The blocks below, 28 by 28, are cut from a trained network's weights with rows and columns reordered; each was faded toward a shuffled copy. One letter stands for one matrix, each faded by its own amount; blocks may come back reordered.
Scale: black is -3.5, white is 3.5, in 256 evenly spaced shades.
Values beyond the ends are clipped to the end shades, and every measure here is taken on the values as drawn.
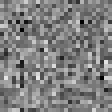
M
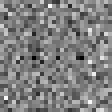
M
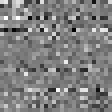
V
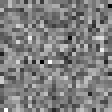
M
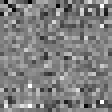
V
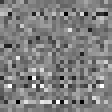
V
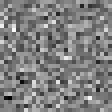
M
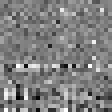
V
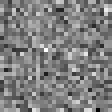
M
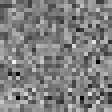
M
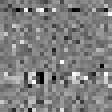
V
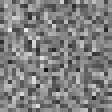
M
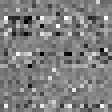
V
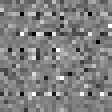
V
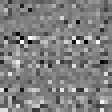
V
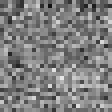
M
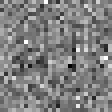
M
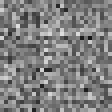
M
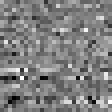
V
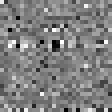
V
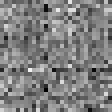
M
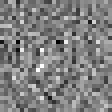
M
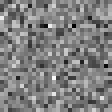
M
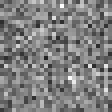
M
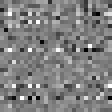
V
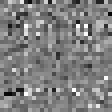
V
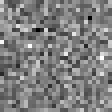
M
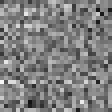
M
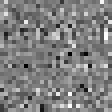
V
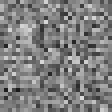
M
